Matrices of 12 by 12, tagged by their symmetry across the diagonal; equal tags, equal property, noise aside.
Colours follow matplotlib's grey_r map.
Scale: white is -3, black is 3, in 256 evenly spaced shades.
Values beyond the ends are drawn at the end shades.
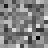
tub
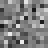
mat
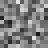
mat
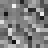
mat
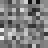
mat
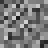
tub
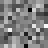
mat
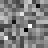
mat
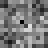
tub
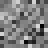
tub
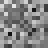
tub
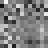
mat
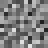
mat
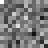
tub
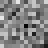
tub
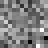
mat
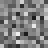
mat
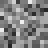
tub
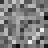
tub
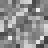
tub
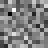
mat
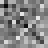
tub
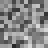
tub
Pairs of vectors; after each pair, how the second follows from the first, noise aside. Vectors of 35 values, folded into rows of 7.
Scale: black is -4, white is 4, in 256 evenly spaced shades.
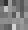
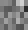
shuffled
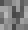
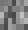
reversed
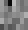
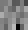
reversed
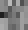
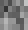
shuffled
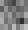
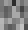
shuffled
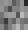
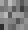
reversed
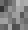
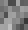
reversed
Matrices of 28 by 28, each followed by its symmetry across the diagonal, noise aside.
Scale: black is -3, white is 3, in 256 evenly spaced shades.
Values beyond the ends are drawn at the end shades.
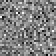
neither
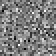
neither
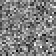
antisymmetric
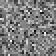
symmetric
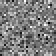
neither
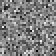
neither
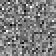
symmetric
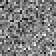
symmetric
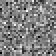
neither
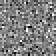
antisymmetric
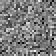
symmetric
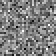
antisymmetric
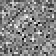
symmetric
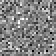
symmetric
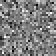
antisymmetric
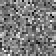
neither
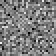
symmetric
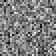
neither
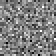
antisymmetric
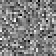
antisymmetric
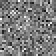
symmetric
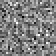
antisymmetric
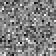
neither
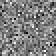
antisymmetric
